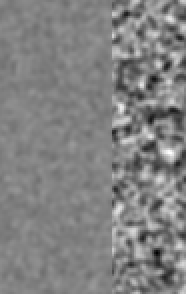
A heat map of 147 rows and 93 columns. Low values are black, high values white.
The halves do not mirror each other. On average the colour sits 50% of the way up the scale. The field is mottled with small blotches. A few values lie far out on both sides of the bulk. There are no regular stripes. A vertical seam about 60% of the way across splits the table, and the left part is calmer.
